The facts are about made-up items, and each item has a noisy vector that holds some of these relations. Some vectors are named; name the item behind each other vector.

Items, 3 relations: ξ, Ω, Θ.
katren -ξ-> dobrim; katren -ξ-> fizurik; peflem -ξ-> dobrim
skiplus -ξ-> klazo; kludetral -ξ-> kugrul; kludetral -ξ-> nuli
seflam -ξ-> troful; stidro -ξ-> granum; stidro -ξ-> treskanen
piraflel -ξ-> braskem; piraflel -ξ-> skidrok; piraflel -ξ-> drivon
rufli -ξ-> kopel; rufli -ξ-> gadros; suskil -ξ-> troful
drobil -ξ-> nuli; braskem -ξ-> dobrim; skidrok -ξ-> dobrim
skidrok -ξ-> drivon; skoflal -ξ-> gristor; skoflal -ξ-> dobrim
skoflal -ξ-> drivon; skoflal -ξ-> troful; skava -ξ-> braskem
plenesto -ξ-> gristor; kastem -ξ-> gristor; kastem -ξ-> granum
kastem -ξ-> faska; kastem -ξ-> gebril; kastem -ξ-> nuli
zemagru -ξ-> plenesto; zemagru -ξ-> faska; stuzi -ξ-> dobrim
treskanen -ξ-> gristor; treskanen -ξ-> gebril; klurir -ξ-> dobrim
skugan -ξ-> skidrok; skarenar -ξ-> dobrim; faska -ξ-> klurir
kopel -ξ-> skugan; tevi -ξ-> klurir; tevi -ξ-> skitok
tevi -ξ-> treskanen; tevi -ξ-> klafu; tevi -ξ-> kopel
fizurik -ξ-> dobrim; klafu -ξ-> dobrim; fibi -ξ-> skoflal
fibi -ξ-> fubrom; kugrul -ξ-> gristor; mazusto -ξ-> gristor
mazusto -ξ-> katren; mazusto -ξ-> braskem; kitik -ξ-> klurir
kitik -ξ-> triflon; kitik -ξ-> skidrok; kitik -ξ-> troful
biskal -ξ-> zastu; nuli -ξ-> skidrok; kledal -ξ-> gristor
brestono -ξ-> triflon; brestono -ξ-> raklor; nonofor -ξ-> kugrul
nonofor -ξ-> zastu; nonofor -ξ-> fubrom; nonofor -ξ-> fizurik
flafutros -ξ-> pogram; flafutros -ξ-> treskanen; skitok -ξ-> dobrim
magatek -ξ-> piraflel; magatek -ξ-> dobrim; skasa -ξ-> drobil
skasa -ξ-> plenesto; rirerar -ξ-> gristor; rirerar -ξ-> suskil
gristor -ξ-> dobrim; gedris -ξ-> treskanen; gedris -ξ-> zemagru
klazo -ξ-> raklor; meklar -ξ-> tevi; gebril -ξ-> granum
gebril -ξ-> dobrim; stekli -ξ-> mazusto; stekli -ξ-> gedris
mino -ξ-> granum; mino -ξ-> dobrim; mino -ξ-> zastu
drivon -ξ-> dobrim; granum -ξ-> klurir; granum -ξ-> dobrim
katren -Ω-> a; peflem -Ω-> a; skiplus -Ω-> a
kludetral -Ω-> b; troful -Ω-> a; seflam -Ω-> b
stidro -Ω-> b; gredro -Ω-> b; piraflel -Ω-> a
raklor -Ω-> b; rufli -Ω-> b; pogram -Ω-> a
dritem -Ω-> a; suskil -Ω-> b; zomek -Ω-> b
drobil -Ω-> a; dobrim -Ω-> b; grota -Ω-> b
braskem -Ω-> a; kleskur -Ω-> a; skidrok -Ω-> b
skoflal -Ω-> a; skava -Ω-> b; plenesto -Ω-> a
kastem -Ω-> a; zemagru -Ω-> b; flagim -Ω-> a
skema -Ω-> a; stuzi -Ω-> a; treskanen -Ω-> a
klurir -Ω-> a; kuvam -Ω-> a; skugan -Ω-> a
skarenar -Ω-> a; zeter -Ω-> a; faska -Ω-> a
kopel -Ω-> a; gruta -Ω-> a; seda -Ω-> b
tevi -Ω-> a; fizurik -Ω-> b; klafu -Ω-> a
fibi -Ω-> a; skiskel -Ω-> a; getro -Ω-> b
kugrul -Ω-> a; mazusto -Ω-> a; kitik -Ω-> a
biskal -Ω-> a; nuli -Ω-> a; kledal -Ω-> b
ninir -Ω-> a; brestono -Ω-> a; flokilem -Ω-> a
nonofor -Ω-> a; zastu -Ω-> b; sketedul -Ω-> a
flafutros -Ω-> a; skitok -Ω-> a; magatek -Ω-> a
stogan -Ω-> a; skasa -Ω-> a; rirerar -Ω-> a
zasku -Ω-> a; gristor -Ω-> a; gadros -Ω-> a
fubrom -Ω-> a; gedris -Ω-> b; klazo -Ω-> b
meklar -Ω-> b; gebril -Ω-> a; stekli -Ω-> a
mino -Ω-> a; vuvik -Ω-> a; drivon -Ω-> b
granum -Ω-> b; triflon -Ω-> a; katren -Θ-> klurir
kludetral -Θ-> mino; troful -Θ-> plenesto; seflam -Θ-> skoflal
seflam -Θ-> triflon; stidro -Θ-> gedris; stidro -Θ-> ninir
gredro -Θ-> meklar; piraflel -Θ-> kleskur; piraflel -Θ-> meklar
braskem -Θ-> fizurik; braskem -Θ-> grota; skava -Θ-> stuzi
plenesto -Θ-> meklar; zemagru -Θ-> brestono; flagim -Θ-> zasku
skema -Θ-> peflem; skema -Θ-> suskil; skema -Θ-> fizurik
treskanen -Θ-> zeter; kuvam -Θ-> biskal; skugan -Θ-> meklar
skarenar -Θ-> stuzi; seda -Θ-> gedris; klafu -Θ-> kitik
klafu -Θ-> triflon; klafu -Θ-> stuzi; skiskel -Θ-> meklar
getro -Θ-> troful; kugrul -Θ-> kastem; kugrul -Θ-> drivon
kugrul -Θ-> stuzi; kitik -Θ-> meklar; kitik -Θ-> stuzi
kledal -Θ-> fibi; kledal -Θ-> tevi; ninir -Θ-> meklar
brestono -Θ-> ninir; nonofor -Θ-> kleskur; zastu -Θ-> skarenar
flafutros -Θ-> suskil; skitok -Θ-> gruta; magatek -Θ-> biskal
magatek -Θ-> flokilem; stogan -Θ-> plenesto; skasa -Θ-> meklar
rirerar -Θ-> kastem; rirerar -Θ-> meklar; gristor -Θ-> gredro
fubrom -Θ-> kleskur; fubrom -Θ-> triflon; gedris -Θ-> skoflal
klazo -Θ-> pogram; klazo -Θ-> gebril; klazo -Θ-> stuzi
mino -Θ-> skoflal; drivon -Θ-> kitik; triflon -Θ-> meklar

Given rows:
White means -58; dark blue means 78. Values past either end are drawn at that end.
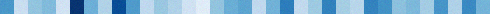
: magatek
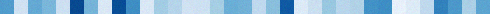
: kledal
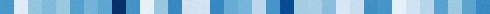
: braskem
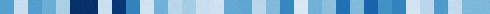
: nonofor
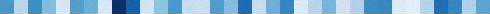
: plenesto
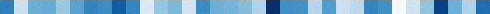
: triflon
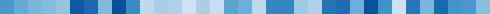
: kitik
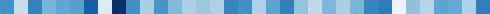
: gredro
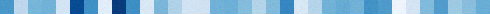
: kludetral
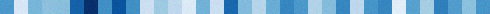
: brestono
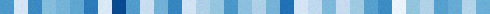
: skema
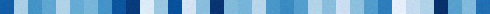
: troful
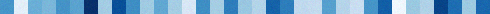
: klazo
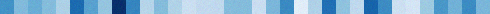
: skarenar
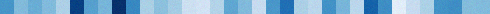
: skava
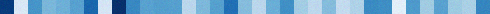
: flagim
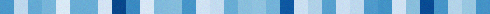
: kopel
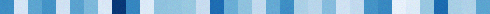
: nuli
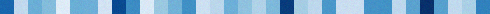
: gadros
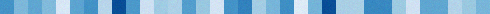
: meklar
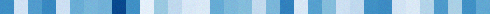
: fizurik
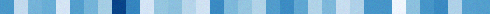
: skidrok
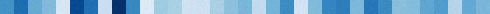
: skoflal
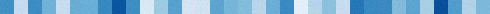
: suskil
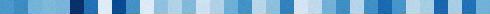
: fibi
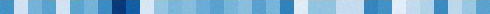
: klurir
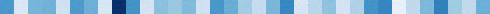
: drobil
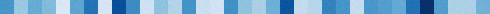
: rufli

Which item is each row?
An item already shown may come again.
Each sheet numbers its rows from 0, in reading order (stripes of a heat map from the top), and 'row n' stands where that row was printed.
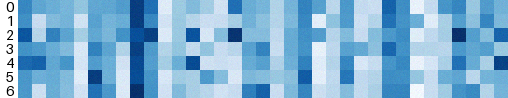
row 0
drivon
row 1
peflem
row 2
troful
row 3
kastem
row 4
pogram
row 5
tevi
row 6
skasa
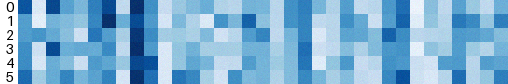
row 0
kleskur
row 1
skiplus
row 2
kastem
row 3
grota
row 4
skitok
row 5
fubrom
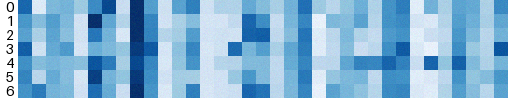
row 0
seda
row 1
stekli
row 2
zemagru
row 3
gristor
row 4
seflam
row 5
mazusto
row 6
gedris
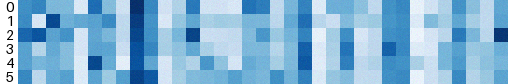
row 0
gedris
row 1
grota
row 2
pogram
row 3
klafu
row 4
tevi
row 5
klurir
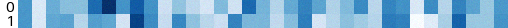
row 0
brestono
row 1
kugrul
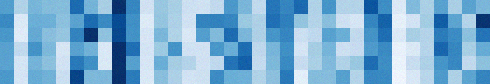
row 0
piraflel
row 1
raklor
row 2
skiplus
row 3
plenesto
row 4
skasa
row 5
katren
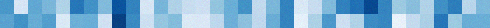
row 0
rirerar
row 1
gebril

